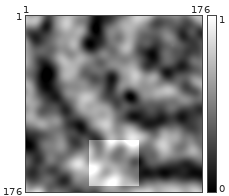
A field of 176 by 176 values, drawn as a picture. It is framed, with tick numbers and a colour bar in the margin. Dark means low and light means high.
Rings: centred on the top right. Odd patch: higher, in the bottom middle. Ninth with the highest average: bottom middle. Slope: none. Roughest part: bottom middle. Mirror symmetry: none.
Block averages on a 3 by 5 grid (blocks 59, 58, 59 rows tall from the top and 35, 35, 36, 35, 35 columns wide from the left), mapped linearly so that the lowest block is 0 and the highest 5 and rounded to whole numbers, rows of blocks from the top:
13210
12211
03521
